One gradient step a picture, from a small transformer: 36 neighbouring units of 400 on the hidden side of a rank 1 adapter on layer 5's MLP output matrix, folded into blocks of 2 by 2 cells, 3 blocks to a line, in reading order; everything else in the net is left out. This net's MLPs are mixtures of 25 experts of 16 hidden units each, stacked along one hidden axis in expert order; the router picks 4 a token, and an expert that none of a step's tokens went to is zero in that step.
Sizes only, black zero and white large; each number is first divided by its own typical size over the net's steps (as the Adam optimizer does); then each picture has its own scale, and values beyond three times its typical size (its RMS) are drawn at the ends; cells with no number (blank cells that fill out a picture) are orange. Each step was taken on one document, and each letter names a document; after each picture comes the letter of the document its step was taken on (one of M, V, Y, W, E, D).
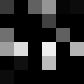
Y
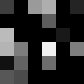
Y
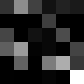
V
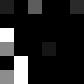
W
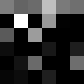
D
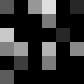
Y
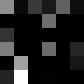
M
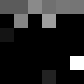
M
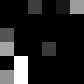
W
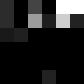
D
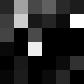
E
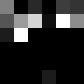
D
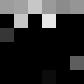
M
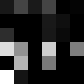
Y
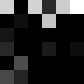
M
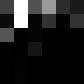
E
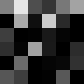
V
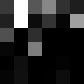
E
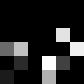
V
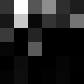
E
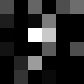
D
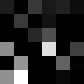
W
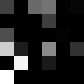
Y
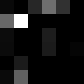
W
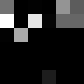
D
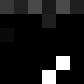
V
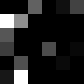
W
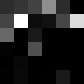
E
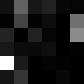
E
